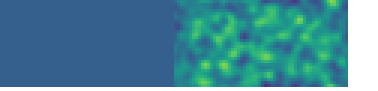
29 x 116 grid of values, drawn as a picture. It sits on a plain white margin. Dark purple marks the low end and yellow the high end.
It is made of 1 by 2 panels. Panel 1,1: low, flat. Panel 1,2: middling, blotchy, strong in contrast.
